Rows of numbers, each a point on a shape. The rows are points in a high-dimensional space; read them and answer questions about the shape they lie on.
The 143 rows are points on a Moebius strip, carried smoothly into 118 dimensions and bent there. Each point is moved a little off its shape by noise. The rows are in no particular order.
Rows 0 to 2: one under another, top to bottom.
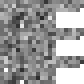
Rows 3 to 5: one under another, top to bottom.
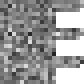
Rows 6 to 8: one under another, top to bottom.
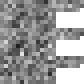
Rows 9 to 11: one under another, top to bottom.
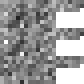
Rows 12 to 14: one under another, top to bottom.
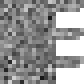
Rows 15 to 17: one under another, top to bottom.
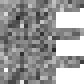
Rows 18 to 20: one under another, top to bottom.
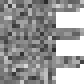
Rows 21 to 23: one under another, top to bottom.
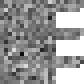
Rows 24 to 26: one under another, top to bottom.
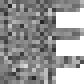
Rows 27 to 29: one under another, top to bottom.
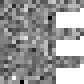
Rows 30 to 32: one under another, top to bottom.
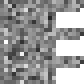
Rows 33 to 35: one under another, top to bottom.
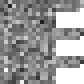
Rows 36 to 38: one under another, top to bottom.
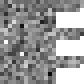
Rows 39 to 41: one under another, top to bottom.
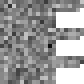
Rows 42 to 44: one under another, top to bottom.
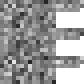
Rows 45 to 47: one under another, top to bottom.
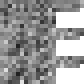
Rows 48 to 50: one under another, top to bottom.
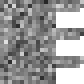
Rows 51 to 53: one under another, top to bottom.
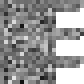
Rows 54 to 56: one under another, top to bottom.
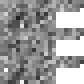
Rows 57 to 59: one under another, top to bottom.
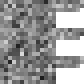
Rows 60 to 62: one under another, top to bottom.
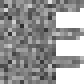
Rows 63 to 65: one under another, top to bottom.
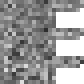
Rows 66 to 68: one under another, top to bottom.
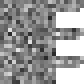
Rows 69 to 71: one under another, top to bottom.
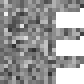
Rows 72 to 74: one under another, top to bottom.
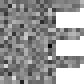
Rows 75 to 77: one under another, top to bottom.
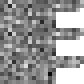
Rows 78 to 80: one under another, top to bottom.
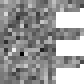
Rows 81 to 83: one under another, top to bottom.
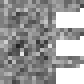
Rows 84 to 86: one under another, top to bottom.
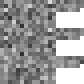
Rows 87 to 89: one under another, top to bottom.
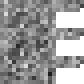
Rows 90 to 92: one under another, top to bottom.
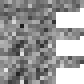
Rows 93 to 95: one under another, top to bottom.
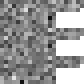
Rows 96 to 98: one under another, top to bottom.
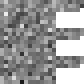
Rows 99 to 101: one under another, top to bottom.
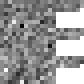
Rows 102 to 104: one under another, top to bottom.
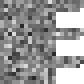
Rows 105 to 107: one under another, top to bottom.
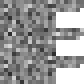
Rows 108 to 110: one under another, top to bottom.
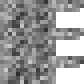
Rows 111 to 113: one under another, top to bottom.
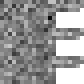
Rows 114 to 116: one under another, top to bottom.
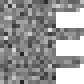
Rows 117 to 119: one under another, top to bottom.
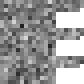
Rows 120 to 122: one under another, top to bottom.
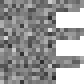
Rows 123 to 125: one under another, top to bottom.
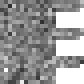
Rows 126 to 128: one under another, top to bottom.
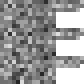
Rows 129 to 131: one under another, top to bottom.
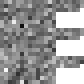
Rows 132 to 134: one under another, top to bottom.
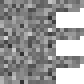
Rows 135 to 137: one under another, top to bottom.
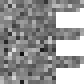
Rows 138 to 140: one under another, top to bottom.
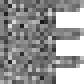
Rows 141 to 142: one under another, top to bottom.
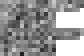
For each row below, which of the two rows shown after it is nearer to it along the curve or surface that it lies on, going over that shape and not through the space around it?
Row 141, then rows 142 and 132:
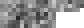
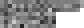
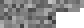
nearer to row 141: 142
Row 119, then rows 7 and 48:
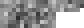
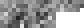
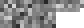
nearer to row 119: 7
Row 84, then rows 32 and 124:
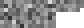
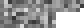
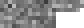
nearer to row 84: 32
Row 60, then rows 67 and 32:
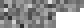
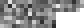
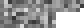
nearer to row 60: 32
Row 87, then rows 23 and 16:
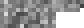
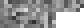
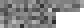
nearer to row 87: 23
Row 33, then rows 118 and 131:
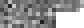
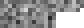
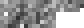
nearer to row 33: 131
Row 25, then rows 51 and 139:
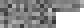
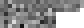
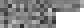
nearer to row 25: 139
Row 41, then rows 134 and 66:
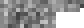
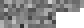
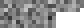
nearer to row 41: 66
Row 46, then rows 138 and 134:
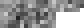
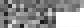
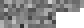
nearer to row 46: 138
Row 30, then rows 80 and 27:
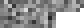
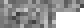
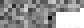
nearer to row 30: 27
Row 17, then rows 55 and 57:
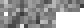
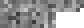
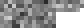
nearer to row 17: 55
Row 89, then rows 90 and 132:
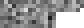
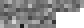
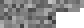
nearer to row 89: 132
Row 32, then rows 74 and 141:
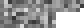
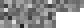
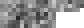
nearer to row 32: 141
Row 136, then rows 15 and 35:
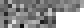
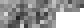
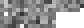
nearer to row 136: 15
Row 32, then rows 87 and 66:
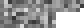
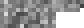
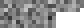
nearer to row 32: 87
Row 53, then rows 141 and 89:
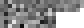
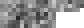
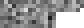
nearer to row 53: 141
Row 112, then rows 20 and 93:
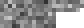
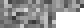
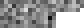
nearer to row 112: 20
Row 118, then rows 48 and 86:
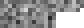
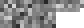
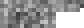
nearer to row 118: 86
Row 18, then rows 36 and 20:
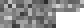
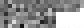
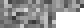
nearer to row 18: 36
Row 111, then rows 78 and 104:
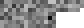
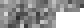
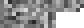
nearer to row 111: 104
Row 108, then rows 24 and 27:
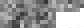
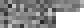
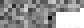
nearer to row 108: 24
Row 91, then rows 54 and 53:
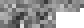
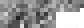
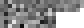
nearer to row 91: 54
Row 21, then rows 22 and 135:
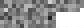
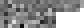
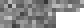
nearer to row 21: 22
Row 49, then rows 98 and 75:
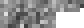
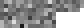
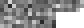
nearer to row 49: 75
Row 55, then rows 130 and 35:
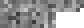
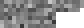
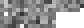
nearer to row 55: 35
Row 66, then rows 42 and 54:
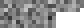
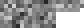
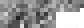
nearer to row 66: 54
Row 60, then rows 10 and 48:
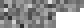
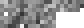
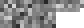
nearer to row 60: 10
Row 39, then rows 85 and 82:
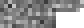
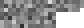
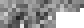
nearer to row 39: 82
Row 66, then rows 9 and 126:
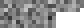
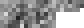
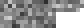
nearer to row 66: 9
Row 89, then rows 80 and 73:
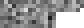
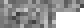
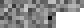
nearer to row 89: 73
